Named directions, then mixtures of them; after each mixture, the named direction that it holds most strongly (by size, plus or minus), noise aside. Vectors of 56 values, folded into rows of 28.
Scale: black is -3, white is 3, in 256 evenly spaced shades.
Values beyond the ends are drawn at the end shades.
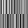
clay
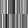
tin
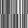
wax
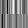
tin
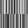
clay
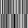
clay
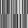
wax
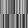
tin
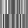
tin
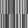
tin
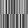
clay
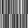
wax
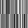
wax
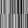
wax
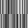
wax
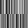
clay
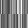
wax
